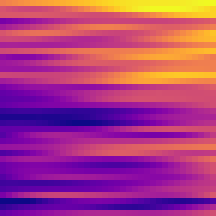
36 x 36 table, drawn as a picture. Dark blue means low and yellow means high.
Values rise toward the top right. The grain runs across in streaks. The middle left is the calmest part. The ninth with the highest average is the top right.
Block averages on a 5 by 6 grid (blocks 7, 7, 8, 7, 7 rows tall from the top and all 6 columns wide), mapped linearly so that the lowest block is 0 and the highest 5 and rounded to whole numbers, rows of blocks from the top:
333445 / 223445 / 001122 / 111223 / 011112
